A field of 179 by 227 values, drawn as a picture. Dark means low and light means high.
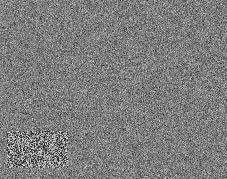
On average the colour sits 50% of the way up the scale. The bottom left is the roughest part. In the bottom left lies a patch that is rougher than the rest. Neither half mirrors the other. There is no overall slope.
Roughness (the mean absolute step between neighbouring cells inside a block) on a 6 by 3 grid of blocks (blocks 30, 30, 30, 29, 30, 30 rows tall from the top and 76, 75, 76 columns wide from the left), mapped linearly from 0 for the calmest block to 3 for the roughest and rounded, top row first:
000
000
000
000
300
300
